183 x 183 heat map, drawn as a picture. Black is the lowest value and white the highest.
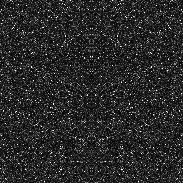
Odd rows or columns: none. Stripes: none. Grain: fine. Slope: none. Histogram: skewed, a long tail of high values. Mirror symmetry: left to right.
